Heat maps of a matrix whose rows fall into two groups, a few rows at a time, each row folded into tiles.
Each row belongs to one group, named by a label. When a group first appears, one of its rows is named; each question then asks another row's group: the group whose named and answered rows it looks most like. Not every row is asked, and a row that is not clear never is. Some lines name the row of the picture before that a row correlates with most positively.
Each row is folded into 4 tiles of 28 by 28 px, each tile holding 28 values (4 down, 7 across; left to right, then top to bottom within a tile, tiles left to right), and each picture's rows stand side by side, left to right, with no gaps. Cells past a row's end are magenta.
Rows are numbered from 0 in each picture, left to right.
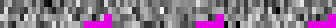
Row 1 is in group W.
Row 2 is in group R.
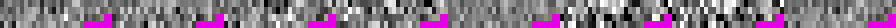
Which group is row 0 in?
R
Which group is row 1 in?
R
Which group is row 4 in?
R
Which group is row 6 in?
R
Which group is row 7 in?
R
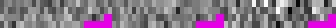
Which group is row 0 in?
R
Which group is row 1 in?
R
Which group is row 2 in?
R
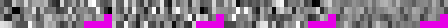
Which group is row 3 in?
R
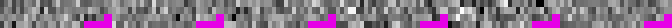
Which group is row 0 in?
R
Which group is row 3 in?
W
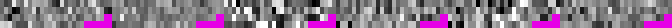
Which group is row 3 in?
R
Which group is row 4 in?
R
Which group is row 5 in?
W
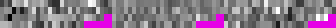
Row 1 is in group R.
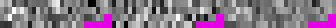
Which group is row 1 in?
R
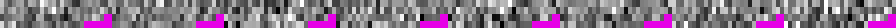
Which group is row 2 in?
R
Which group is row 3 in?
R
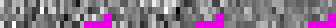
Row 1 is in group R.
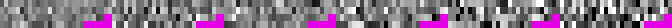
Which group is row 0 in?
W
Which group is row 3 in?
W
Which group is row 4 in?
W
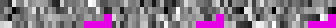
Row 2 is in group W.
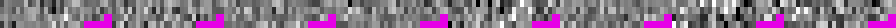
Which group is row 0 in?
R
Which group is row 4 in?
R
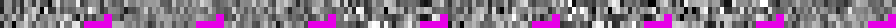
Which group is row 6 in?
W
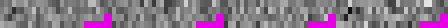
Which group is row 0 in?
W
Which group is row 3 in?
W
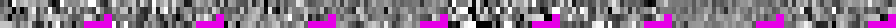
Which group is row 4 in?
W
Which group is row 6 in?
R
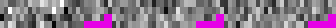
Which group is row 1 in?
R
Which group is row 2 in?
R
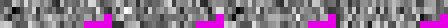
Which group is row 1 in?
W
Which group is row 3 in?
R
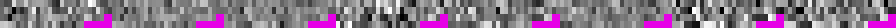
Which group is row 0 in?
W
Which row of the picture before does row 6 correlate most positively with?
2
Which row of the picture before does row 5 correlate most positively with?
1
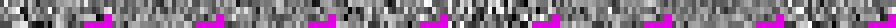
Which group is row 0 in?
W
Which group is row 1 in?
R
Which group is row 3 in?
W
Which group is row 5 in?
W
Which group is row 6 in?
R
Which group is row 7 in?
W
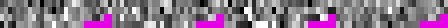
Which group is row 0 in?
R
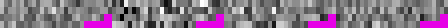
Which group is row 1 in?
W
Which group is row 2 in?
W
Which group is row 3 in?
R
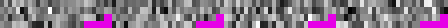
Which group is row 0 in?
W
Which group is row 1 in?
R
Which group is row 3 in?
W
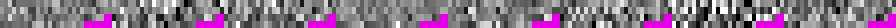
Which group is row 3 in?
W
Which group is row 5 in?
R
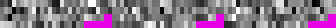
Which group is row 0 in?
W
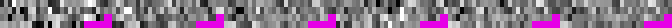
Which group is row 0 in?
W
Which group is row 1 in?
W
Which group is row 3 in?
R
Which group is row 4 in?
W
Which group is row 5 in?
W
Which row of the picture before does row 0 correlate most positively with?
0
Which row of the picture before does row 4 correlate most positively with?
0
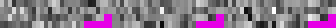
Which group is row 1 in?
W
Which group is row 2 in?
W
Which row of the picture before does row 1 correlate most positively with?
0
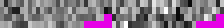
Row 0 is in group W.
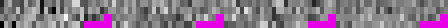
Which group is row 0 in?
R
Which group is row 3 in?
R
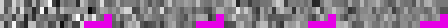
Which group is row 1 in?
W
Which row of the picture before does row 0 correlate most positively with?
1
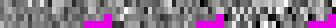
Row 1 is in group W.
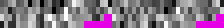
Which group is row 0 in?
R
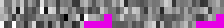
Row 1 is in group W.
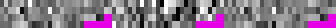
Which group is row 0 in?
W
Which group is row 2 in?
W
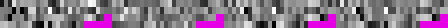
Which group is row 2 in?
W
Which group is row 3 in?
W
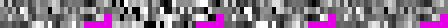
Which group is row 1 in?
W
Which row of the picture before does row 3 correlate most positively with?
1
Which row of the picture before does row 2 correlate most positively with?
1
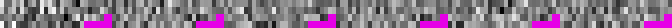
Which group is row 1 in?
R
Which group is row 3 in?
R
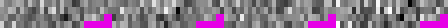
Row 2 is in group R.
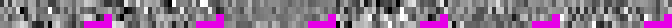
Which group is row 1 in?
W
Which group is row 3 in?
R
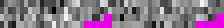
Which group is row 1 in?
W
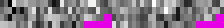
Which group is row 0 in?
W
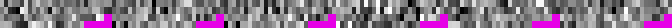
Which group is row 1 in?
R
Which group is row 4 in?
W
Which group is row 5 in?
R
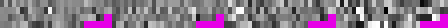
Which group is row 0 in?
W
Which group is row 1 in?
R
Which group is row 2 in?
W
